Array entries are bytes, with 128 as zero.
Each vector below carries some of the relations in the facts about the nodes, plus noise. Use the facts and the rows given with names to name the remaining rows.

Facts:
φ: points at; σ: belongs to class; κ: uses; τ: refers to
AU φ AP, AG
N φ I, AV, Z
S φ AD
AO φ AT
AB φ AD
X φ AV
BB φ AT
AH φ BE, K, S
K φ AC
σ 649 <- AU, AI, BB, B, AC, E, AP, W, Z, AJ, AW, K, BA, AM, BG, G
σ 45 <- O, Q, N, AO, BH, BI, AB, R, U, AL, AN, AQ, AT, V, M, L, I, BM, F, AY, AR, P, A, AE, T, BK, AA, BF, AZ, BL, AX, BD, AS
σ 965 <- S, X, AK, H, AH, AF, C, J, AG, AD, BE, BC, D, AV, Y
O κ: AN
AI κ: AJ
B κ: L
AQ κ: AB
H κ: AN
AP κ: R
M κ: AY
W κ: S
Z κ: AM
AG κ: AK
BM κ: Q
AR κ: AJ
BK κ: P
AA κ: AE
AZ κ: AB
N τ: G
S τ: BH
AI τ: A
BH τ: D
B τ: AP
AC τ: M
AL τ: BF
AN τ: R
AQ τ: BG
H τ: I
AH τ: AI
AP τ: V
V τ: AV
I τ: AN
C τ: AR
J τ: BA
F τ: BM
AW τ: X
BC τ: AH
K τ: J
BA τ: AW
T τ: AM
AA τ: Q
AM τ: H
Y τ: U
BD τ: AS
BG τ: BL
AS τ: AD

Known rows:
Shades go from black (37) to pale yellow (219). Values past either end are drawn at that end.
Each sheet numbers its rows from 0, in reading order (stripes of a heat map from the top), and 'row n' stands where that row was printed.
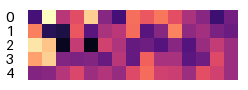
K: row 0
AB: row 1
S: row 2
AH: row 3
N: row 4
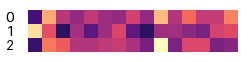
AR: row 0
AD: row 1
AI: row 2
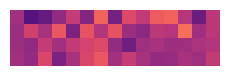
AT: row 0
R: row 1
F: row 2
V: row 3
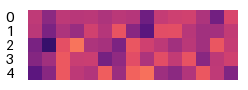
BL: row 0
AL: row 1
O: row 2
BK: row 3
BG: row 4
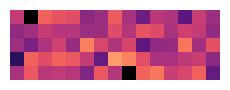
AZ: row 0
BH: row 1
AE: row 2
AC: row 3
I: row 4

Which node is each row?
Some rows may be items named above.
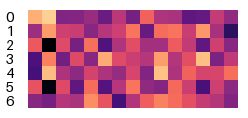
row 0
AH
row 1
AM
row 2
AQ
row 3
AJ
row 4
AR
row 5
AQ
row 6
BA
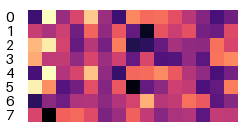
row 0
K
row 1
AA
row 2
H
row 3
AG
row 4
K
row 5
X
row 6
BB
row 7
AZ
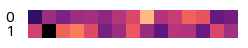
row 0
BB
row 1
AZ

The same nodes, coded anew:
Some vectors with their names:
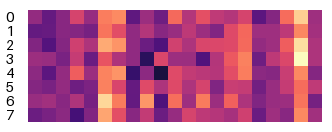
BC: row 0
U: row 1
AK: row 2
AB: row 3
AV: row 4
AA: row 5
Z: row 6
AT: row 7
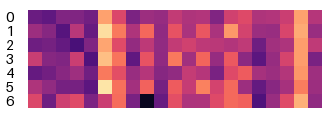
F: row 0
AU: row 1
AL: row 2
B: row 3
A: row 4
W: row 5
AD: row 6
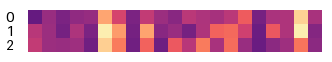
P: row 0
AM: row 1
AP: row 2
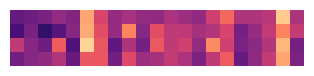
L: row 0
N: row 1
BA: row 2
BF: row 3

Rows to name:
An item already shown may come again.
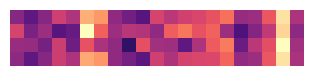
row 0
AK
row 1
AC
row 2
AB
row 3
AK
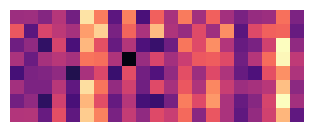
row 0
Z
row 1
H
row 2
AJ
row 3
S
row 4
AR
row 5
BG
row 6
AJ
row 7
AW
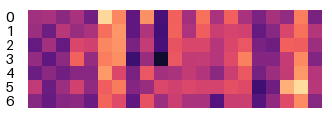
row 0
Z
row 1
AG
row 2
X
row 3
AV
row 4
AO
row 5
AH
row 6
AZ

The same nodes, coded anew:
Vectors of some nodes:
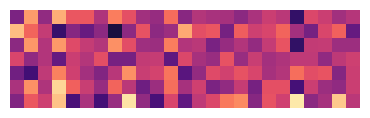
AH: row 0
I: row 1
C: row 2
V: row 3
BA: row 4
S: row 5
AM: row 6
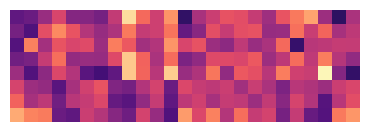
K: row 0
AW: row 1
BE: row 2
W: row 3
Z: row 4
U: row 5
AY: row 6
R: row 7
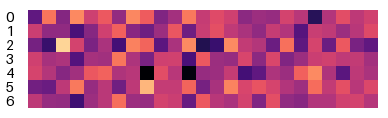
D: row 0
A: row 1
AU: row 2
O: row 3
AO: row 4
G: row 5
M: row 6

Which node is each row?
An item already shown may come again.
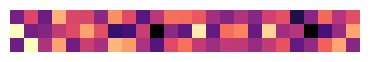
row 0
AD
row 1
AB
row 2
H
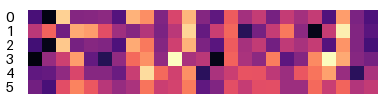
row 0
AP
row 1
X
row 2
AP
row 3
AI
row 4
K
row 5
AW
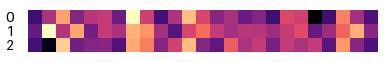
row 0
AG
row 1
H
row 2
AP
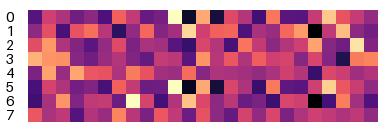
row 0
AR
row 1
AV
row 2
T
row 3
AN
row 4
AH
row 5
AR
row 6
AG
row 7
AA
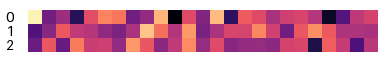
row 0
AQ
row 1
AC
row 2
J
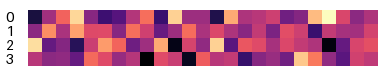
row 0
AJ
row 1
AK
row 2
AZ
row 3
AT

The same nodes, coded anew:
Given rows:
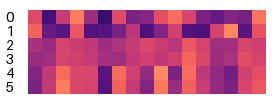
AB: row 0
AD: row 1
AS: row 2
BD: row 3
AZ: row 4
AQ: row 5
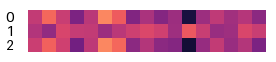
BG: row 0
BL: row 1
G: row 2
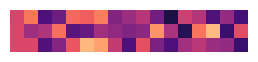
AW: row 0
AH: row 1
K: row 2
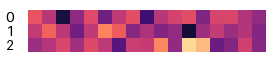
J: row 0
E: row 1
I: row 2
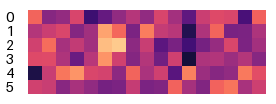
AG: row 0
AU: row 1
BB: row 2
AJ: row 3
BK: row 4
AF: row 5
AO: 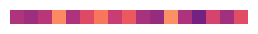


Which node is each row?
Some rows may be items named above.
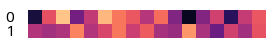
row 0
AP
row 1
AO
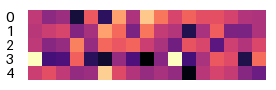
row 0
AA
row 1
AU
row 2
AT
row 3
S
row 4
AC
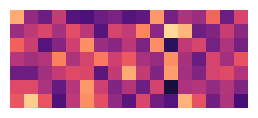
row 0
AK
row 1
I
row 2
AM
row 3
AO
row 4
AN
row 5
AJ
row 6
Z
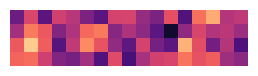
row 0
H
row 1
AI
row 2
Z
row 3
AV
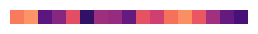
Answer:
X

